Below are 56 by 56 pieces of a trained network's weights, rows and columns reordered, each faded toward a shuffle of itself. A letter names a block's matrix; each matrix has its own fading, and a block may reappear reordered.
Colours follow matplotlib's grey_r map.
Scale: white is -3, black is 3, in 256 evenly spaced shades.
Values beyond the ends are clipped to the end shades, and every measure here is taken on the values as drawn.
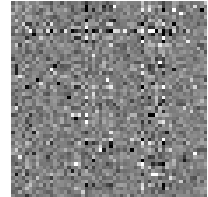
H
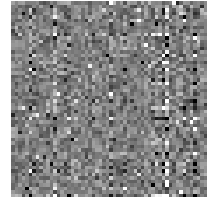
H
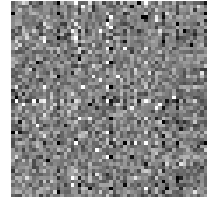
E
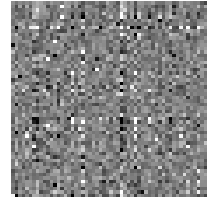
H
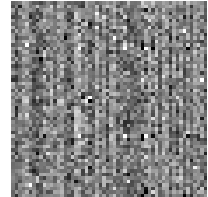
E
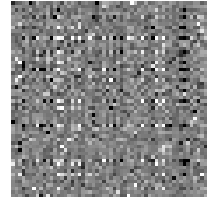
E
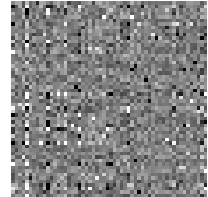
H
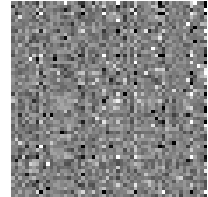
H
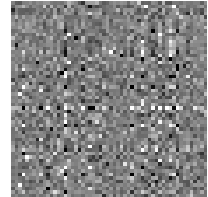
H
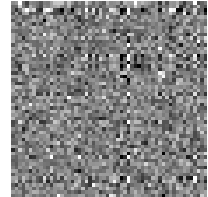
E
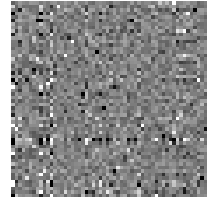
H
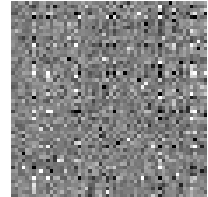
H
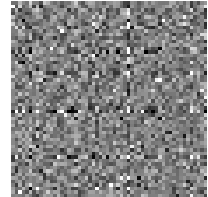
E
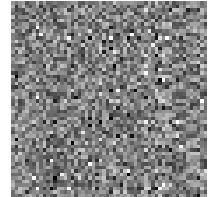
E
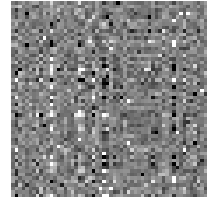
H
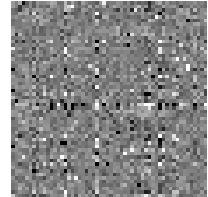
H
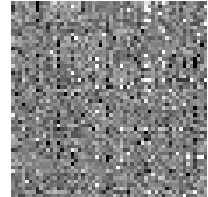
E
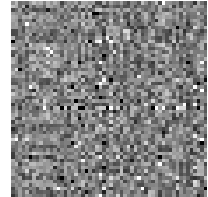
E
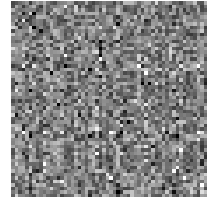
E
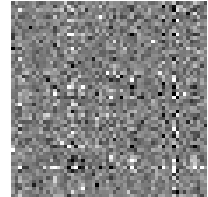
H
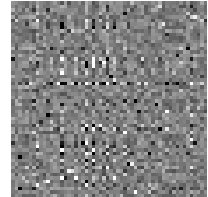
H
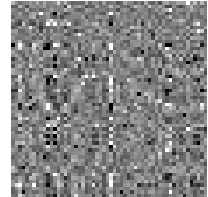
H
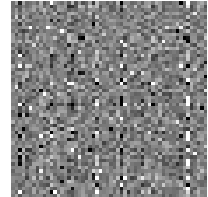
H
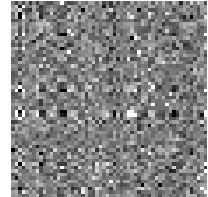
E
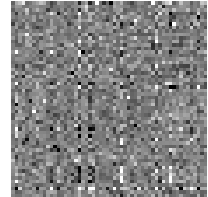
H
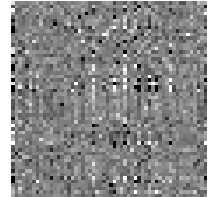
H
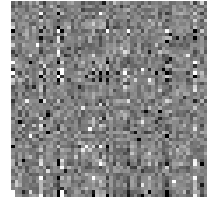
H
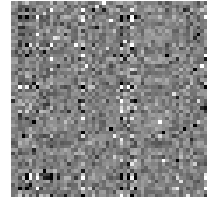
H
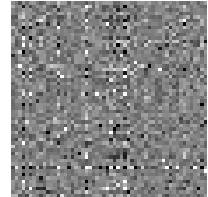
H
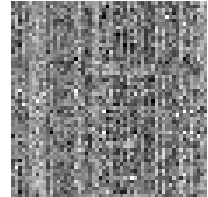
E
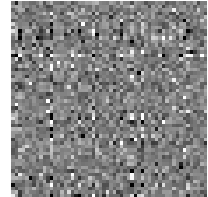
H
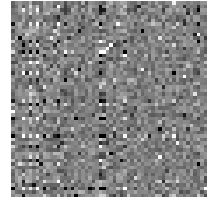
H
